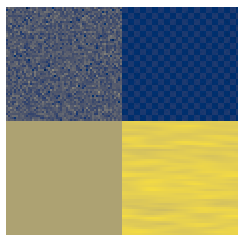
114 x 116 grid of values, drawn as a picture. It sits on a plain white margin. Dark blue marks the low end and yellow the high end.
The table splits into 2 rows of 2 panels. Panel 1,1: low, fine-grained. Panel 1,2: very low, checkered, faint in contrast. Panel 2,1: high, flat. Panel 2,2: very high, streaked across, faint in contrast.
